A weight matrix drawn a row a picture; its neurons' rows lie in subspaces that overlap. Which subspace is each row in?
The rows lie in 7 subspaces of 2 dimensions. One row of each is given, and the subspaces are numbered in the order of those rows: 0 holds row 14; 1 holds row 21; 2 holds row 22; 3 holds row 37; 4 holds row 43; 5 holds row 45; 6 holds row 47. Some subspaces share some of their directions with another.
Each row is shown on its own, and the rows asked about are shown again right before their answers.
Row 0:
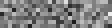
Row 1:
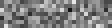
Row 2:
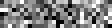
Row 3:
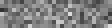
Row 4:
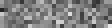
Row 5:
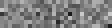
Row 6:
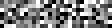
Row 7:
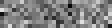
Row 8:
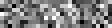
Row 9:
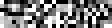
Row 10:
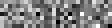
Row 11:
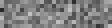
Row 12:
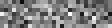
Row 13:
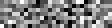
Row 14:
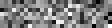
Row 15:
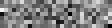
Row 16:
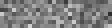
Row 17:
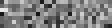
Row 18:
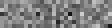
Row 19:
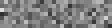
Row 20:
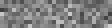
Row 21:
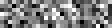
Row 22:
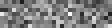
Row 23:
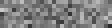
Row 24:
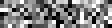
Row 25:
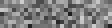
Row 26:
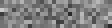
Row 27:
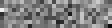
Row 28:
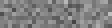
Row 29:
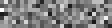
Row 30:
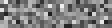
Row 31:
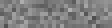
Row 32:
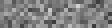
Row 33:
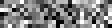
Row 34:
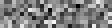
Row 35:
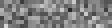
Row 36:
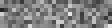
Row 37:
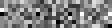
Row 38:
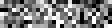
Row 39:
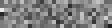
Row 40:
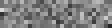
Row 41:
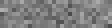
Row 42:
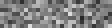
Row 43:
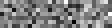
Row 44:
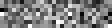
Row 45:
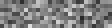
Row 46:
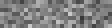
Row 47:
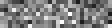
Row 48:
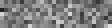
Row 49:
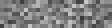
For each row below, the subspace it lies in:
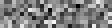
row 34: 0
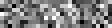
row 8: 1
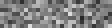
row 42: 5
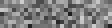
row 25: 5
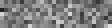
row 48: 6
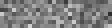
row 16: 4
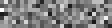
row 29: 6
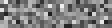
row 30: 6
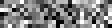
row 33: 1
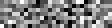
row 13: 5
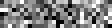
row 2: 1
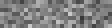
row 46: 5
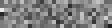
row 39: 6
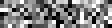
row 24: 1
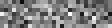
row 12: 2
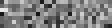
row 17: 0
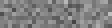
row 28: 4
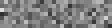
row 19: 6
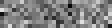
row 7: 1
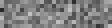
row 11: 2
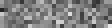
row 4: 4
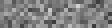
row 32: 0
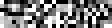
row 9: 0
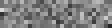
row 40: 6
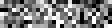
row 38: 1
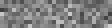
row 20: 4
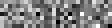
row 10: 3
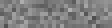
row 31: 2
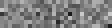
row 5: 3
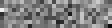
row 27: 2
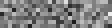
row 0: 4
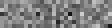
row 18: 3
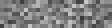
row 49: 5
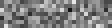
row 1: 2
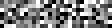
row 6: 5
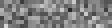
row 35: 2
